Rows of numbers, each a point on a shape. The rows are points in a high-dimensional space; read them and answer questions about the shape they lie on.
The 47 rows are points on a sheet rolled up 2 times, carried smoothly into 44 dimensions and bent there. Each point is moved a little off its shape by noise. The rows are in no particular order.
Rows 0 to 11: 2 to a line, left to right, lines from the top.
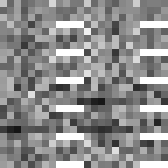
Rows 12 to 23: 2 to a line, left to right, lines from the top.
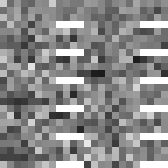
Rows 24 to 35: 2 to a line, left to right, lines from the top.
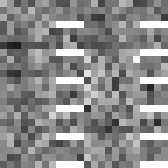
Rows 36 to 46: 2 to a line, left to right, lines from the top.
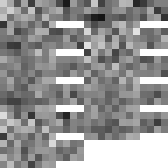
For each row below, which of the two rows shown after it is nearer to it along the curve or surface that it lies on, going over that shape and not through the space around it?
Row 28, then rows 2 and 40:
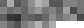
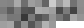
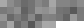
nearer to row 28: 40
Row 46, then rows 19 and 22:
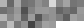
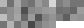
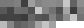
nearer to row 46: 19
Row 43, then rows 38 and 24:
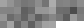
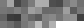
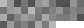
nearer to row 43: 38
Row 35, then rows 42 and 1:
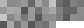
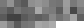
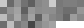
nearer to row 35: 1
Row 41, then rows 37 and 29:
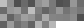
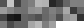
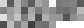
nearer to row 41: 37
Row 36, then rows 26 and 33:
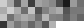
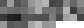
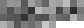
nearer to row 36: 26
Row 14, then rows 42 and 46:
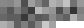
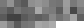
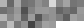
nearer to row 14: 46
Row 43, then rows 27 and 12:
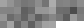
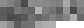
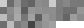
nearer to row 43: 27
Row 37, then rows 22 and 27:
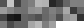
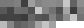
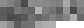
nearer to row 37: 22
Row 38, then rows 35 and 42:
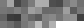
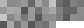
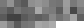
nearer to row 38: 42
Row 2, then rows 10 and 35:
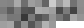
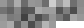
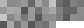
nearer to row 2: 10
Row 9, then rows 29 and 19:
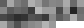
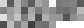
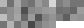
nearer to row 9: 19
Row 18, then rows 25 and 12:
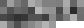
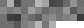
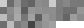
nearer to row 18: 12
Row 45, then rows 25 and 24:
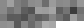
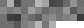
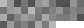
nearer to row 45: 25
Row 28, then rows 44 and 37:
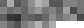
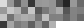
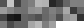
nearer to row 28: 37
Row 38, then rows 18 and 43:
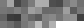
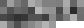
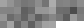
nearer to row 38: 43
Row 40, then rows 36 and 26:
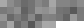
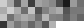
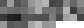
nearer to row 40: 26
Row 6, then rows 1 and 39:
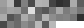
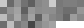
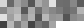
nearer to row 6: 39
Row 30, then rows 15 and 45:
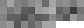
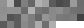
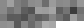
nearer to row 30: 45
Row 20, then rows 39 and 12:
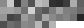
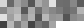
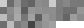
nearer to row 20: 39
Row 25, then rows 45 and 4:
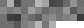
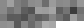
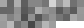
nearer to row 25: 45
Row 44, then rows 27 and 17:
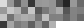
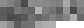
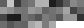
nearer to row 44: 17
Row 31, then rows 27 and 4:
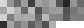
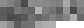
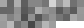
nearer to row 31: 4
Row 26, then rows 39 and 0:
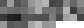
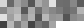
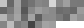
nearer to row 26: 0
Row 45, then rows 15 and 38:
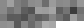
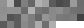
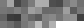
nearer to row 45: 38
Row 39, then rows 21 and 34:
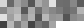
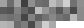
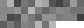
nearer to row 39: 21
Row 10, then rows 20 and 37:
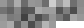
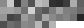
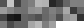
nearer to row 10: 37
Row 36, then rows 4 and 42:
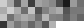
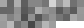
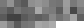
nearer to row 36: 4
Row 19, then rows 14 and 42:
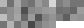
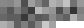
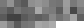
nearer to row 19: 14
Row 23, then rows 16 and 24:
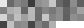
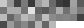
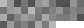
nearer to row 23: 16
